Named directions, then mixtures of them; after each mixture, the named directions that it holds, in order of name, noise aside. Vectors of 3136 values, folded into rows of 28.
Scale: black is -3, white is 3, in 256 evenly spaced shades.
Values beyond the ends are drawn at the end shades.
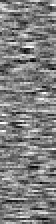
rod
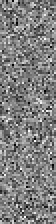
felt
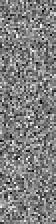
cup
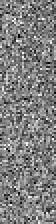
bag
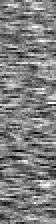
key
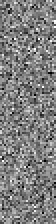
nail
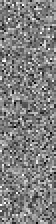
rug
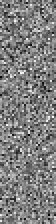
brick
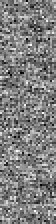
brick, key, nail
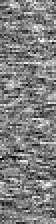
key, nail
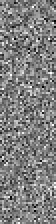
brick, nail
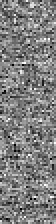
brick, felt, key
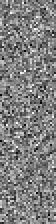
brick, cup, felt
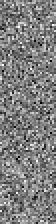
cup, rug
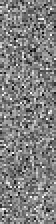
bag, cup, nail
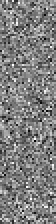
felt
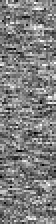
cup, felt, key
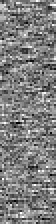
rod, rug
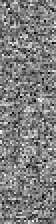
felt, nail, rod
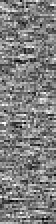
cup, rod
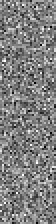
rug
